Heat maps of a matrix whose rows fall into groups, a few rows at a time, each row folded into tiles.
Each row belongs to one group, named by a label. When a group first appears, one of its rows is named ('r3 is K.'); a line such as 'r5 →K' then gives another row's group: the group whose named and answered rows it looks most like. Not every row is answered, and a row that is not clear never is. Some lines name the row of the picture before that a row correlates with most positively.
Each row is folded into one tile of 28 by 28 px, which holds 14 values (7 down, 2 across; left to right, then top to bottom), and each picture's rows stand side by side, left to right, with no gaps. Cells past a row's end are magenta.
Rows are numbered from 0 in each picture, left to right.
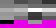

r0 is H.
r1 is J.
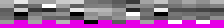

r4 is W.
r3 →H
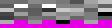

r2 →H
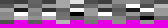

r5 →J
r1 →W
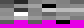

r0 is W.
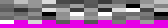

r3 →W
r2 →W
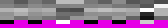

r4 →H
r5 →J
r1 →H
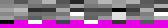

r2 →W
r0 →H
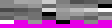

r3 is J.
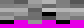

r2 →H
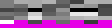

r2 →W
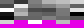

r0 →J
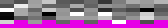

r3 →W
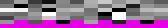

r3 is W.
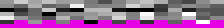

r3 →H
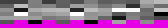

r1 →H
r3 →H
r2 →W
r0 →W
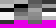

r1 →W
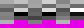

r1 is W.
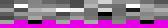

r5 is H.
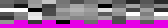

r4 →W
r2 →H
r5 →W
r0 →J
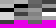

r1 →W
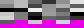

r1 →J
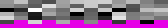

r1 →J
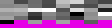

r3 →W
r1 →J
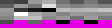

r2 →H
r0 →W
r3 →H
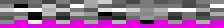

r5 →H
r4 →J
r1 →J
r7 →J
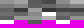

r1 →W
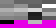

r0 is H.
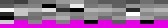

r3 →H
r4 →W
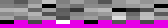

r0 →H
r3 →H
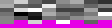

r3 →W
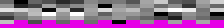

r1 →W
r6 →J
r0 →J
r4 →H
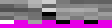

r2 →H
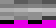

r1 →H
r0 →H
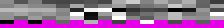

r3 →J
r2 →W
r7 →W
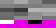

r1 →H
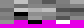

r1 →H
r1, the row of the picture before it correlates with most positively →1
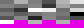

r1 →J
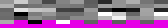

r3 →W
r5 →W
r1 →H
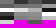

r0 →J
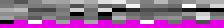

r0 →H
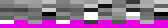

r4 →W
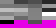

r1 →W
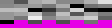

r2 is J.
